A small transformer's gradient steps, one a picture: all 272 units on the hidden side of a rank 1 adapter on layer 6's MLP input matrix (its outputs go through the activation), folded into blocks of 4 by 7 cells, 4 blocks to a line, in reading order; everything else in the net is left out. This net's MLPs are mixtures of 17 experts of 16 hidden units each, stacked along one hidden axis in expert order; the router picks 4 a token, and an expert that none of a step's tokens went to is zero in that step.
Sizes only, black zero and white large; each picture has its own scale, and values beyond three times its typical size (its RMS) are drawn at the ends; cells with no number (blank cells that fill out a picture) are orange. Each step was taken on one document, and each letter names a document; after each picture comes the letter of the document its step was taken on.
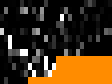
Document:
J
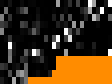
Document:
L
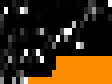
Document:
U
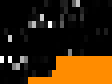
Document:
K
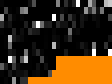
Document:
L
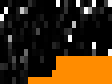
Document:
L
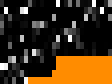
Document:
L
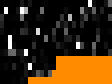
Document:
J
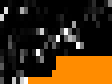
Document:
U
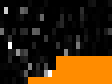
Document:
J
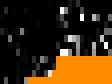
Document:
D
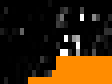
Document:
D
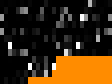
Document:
J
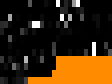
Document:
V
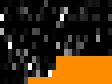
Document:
J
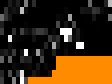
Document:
U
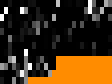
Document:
L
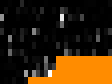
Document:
J
